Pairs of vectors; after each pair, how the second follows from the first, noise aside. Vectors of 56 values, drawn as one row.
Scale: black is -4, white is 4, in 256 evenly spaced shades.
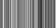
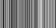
negated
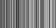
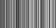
copied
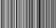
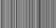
shrunk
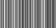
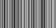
negated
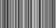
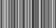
negated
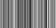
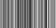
copied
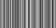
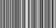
copied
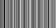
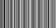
copied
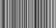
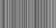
shrunk
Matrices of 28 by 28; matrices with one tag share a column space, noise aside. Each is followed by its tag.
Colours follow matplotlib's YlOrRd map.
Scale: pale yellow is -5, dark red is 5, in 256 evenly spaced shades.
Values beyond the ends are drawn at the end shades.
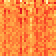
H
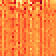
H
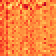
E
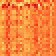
E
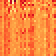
H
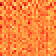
E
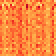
E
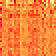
H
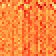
E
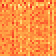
E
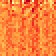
H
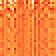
H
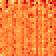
H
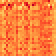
E
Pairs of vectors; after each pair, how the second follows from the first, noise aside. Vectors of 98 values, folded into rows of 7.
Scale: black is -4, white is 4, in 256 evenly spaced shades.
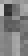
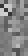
sign-scrambled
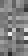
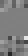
partly zeroed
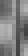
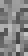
sign-scrambled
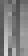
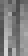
copied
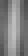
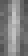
copied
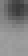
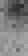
copied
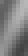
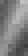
copied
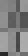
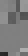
partly zeroed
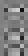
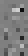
partly zeroed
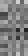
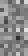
sign-scrambled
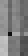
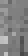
partly zeroed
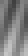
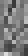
sign-scrambled
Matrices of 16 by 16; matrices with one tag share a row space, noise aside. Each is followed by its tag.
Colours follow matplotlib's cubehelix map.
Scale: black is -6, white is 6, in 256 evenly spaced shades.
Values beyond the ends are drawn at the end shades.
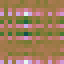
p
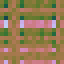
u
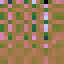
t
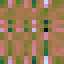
t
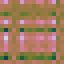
u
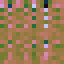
t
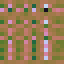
t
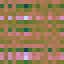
p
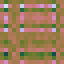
u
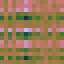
p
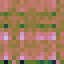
u
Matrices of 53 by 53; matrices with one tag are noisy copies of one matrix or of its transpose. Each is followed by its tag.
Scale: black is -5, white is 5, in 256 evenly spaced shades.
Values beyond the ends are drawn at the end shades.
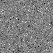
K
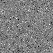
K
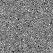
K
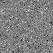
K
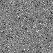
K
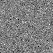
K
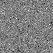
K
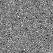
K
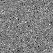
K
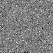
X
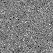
K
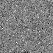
X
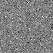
X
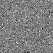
X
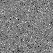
K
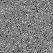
K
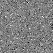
X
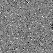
X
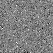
X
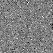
X
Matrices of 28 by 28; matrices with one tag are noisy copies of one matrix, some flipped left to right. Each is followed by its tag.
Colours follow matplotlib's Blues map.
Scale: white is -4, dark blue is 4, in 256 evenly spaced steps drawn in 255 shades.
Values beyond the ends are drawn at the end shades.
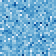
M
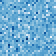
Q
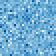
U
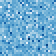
Q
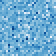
Q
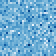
U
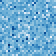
Q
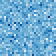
M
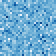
M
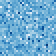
Q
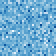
U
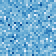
M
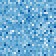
U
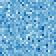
Q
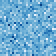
M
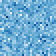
M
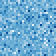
U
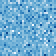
U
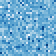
Q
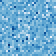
Q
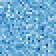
Q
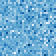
U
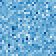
Q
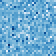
Q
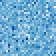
Q
